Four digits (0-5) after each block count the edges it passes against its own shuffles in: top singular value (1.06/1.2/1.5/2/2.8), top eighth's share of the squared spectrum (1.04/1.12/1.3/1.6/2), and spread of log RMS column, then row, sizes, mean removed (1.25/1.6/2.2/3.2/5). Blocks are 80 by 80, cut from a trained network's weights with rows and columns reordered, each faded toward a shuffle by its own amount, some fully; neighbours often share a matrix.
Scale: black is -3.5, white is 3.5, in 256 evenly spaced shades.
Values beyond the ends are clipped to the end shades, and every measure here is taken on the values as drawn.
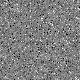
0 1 1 0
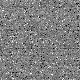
2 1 1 0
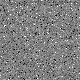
0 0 0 0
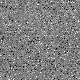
1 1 0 0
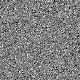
2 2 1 1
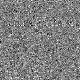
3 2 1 1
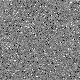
0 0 0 0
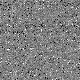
1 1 0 0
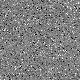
0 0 0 0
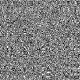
3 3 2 1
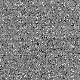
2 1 1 0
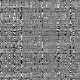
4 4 4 0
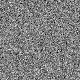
0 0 0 0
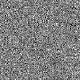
3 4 2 2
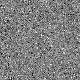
1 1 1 0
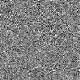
3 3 1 1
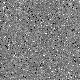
0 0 0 0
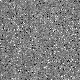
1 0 0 1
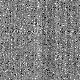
3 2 0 2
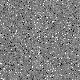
1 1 0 0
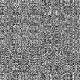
4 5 3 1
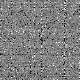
3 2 2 0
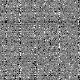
3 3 3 0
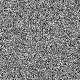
1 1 0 0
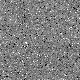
1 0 0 0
